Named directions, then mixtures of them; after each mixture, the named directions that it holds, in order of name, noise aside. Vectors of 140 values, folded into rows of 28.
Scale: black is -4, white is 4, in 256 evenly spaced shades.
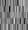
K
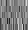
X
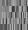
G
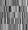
G, K, X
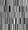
K, X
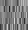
G, K, X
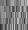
G, K, X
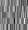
G, K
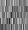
G, K, X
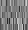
X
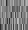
G, X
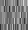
G, K, X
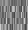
G, K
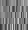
G, K, X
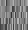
G, X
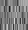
K, X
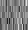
X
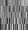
G, K, X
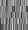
G, X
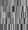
G, K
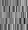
G, K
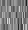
G, X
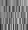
G, K, X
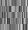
G, X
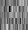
G, K, X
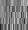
G, K, X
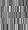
K, X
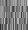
G, K, X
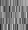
G, K, X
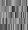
G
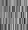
G, K, X
